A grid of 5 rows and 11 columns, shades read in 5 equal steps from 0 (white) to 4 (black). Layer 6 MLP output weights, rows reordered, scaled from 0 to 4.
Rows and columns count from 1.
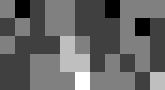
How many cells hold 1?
4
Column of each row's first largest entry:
2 10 2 1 1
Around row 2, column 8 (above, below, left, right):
4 3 3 2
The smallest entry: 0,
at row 5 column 6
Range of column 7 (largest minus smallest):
1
